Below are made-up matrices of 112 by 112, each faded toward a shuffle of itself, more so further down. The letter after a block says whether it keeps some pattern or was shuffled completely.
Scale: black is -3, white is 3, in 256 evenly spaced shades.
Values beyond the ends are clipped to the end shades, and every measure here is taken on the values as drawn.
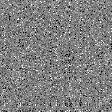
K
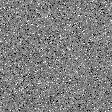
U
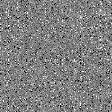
K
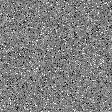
U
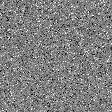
U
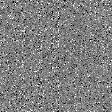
K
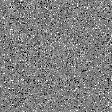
K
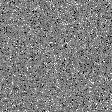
U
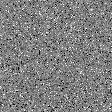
U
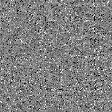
K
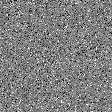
U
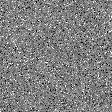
U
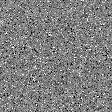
U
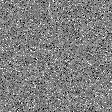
U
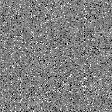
K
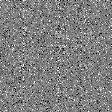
K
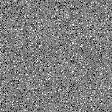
K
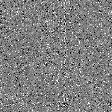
K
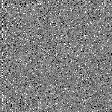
K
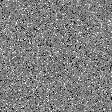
U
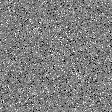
U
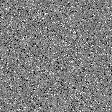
U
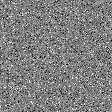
U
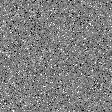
U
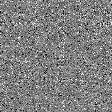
K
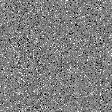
K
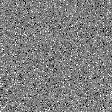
K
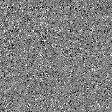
K
